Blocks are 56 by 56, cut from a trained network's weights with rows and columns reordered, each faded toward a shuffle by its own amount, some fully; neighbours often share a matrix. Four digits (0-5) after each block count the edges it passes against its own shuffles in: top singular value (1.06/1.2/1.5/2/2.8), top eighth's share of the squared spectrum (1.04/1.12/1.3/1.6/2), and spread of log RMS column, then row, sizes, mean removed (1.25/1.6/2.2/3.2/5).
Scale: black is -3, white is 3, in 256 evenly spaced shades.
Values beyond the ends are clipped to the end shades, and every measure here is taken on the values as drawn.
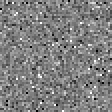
1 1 0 0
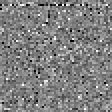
2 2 0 1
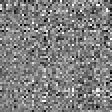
3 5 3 3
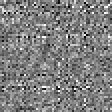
3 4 2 3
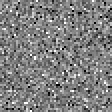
0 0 0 0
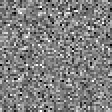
2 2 1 1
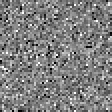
1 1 1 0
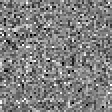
2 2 1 1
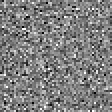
2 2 1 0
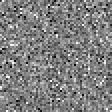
0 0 0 0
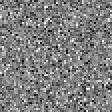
0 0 0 0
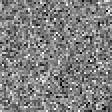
0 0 0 0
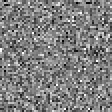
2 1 0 0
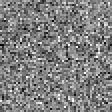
2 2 0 1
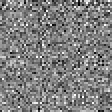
3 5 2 3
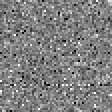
1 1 0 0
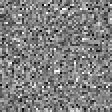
3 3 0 2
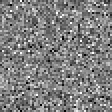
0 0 0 0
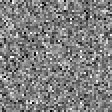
0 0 0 1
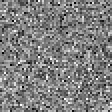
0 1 0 0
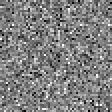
1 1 0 0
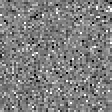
0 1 0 0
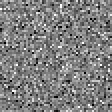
1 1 0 0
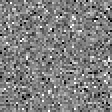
2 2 1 0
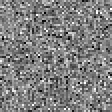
1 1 0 0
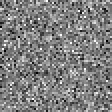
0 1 0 0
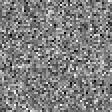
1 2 0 0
